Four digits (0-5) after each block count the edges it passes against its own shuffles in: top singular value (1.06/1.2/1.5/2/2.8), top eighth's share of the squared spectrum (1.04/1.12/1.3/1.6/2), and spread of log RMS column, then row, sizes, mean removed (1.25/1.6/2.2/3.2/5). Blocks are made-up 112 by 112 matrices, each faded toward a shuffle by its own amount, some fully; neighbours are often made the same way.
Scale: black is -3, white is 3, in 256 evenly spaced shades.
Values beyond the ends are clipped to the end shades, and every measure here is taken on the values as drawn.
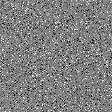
3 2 1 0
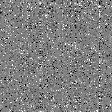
4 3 2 1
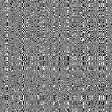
5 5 4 3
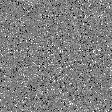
1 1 1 1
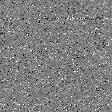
2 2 1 2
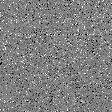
1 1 0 1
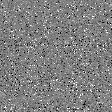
1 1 1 2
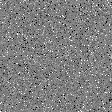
0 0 0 0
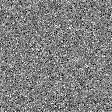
1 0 0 0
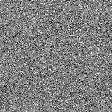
3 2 1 1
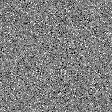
3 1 0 0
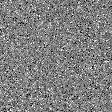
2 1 0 0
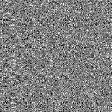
4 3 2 2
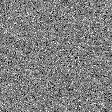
2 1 0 0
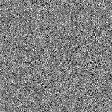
4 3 1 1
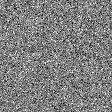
2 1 0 0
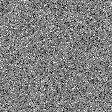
2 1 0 0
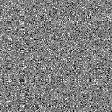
4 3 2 2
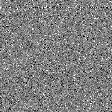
3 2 1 1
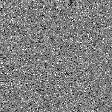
3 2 1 1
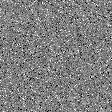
2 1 0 0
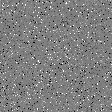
0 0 0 0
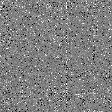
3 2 2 1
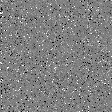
2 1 1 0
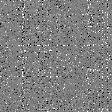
3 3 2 2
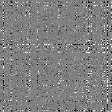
4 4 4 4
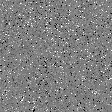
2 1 0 0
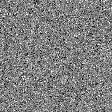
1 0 0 0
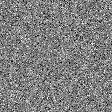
2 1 0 0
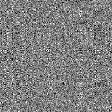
4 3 2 2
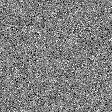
1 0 0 0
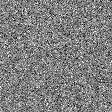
2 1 0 0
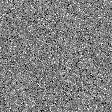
0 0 0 0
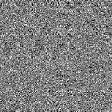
4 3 2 2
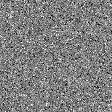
1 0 0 0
